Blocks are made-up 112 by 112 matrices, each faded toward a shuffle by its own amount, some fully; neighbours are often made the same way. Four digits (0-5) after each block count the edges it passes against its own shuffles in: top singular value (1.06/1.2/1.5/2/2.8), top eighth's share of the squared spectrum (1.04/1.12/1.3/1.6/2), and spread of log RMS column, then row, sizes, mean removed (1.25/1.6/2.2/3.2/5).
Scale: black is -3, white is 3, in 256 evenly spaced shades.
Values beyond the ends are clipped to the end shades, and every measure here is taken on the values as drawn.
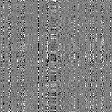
5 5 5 3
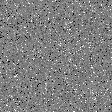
1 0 0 0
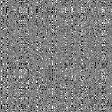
4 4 4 2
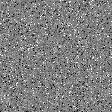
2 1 0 0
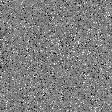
2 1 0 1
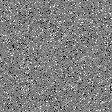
3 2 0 0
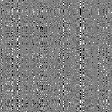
5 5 4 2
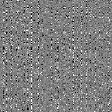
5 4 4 2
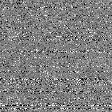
2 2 0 4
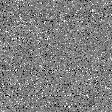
1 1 0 2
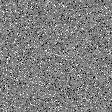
0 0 0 0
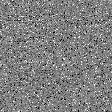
3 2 0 1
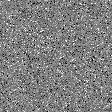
0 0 0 0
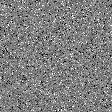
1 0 0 0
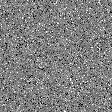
1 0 0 0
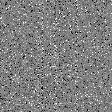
2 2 2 0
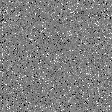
1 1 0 0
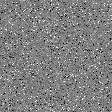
1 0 0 0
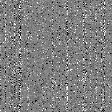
4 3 3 0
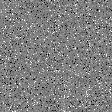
2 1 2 0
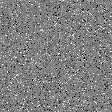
2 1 1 0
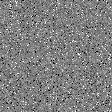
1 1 1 0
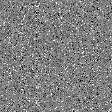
1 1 2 0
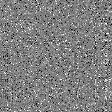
3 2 2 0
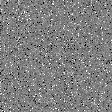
3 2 1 0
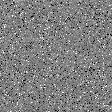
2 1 0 0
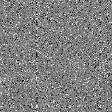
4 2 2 1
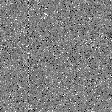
3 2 1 0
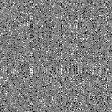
4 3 2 1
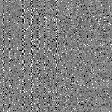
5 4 3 2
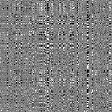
5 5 4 3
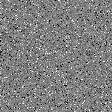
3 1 0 0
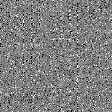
4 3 2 1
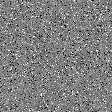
2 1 0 0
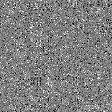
3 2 1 1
